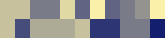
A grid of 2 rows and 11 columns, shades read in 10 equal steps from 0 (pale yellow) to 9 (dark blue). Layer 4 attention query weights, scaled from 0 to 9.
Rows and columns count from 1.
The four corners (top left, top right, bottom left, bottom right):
2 0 2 9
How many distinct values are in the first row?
6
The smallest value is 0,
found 2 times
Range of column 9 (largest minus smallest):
0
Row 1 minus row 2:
0 -5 2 2 -2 4 -8 -2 0 -1 -9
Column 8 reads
6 8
